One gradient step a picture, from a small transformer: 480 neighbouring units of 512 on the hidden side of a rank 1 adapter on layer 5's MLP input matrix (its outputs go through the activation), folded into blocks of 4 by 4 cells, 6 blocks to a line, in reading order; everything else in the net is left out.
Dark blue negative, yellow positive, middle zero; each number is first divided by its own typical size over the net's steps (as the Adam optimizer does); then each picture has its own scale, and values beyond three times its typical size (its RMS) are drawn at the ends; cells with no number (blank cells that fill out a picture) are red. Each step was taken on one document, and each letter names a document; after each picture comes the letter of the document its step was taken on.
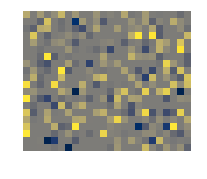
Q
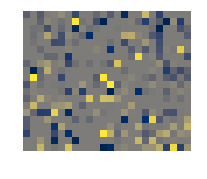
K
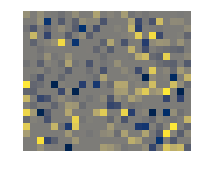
Q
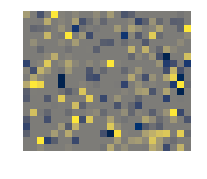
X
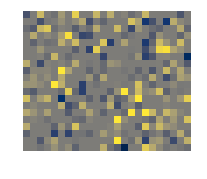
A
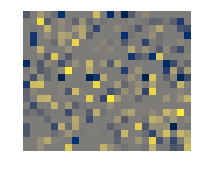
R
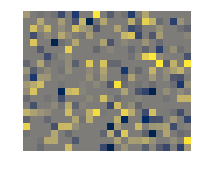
R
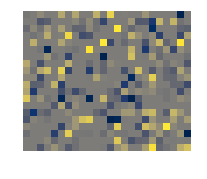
A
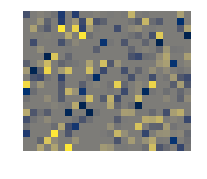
X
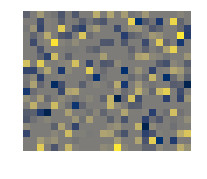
A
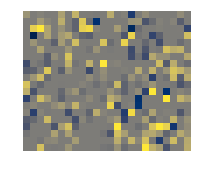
R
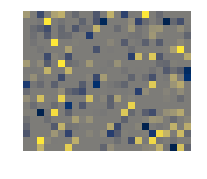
K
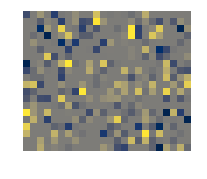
X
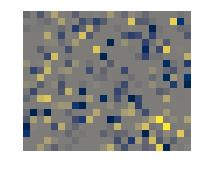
A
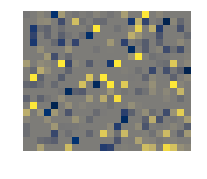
K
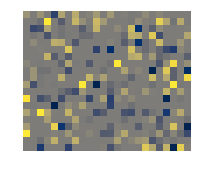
K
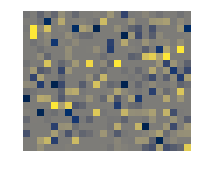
Q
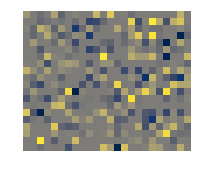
Q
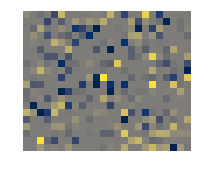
K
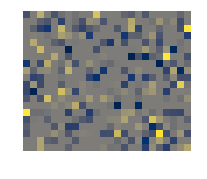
X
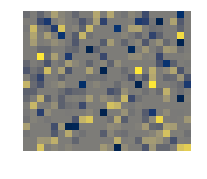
A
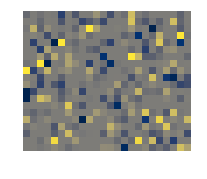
A
